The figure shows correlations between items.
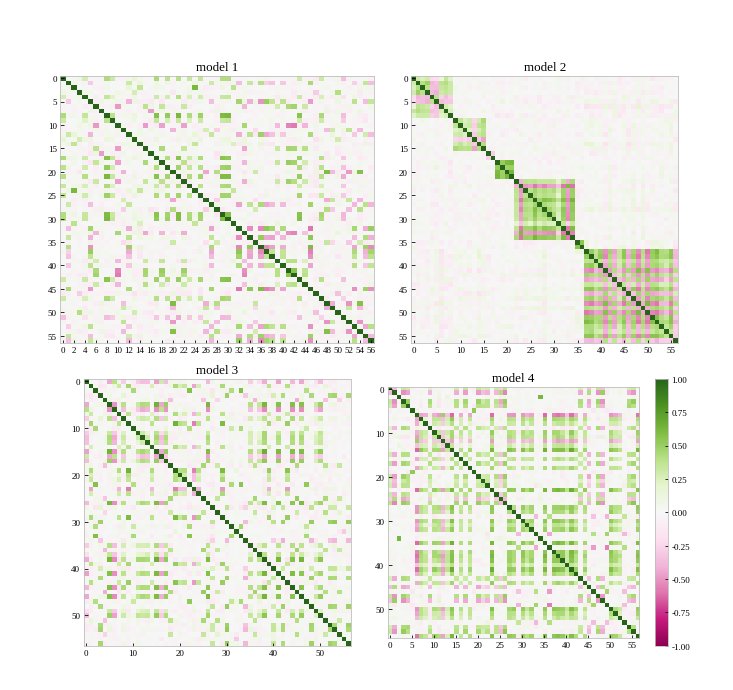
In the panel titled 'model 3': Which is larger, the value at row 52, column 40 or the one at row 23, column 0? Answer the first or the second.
the first
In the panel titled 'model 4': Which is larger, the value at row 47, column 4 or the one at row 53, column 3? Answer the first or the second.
the first
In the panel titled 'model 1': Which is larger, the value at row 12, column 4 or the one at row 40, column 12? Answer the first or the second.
the first
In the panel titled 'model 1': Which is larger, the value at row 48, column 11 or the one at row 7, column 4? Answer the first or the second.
the second
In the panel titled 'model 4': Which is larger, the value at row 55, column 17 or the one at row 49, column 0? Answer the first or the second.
the first
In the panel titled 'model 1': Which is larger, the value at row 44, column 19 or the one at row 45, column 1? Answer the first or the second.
the second
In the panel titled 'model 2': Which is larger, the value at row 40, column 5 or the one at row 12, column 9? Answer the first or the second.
the second
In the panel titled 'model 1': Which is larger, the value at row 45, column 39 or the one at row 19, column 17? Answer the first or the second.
the second
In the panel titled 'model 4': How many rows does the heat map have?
57
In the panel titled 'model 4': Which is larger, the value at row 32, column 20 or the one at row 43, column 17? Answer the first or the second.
the second
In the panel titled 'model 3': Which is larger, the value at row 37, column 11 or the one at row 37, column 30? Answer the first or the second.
the first
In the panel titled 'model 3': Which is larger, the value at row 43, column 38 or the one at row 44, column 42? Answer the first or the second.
the second
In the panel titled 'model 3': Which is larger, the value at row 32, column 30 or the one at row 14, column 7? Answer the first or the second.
the second
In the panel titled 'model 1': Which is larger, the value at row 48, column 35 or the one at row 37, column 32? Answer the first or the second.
the second
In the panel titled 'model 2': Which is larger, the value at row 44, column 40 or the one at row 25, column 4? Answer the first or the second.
the first
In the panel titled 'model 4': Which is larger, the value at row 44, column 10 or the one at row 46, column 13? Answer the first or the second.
the first
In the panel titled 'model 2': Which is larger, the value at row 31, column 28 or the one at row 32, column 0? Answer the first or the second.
the first
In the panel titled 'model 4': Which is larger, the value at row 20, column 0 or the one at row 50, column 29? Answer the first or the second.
the first
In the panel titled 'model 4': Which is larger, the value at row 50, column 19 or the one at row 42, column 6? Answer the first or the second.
the first
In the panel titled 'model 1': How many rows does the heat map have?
57
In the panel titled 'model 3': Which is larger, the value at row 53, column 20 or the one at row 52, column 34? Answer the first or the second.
the first
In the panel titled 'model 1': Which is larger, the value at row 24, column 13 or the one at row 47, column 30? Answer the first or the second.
the second
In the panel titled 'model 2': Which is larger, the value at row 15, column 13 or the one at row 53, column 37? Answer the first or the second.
the second
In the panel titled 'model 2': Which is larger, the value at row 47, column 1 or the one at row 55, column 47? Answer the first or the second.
the second
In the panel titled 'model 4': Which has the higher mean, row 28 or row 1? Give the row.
28
